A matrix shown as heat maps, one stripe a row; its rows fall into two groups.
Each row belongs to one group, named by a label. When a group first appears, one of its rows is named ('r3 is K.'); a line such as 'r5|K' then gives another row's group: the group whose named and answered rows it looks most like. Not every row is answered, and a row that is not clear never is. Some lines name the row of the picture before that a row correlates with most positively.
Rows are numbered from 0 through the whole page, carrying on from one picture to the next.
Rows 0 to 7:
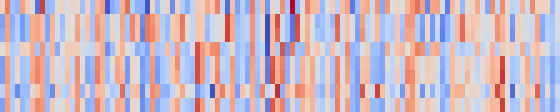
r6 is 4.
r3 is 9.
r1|4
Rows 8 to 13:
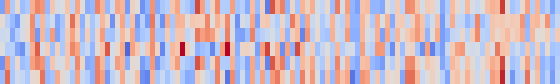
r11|4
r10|9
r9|9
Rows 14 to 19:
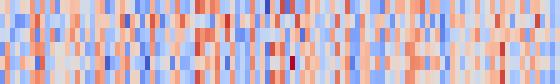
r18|9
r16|9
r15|4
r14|9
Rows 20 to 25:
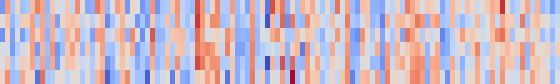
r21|9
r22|4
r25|9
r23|9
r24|9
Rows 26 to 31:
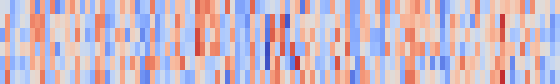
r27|9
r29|9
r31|4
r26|9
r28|4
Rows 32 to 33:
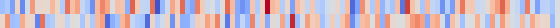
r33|9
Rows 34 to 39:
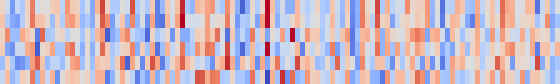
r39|9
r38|4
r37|9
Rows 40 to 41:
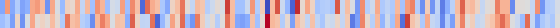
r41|4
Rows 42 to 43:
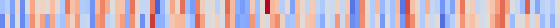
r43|4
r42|4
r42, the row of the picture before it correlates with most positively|41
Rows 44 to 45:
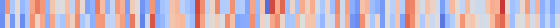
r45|4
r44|4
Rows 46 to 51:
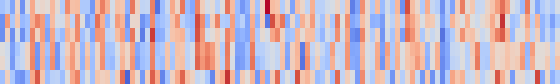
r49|9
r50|9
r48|4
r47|4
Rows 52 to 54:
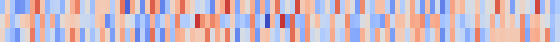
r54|9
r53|9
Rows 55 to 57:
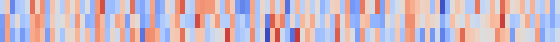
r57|4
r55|9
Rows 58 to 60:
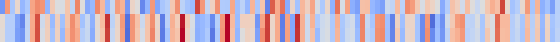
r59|4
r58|4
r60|4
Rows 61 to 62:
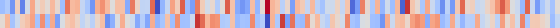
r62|9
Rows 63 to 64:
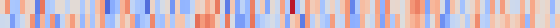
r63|9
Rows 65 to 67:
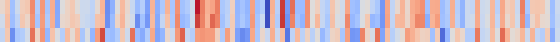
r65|9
